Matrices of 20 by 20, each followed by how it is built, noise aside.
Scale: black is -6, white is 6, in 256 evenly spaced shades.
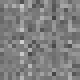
low rank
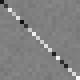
diagonal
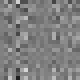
low rank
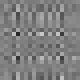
low rank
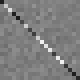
diagonal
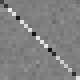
diagonal
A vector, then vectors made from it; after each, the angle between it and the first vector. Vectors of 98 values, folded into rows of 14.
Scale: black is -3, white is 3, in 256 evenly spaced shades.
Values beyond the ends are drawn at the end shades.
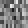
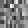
nearly parallel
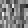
orthogonal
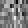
nearly opposite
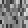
partly aligned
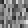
partly aligned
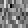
partly opposed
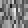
partly opposed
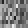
orthogonal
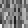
partly aligned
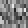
orthogonal
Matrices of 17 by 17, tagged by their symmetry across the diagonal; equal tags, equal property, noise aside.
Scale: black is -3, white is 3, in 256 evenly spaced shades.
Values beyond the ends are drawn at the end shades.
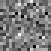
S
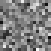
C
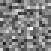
S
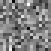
S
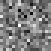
S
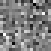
C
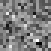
S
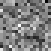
S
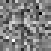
C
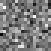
S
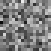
C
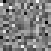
C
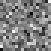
C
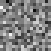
C
